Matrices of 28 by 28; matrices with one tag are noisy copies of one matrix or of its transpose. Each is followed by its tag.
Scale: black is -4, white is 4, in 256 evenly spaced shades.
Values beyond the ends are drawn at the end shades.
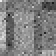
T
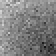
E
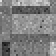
T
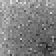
E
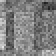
T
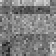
T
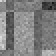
T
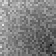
E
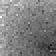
E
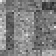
T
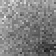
E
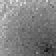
E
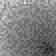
E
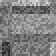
T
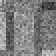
T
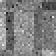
T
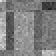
T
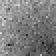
E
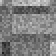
T
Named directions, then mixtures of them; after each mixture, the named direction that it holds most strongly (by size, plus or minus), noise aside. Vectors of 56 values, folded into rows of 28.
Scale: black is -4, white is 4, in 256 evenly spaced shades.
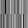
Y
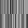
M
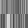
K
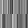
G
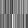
M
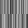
M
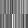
M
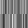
G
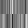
G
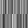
G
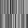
M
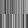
M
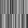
M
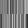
M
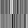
M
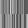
M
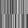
M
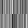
G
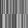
G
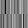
Y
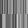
G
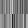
M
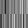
Y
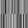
Y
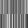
K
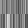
K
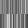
K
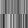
K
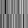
Y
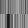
K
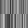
K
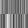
K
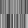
K
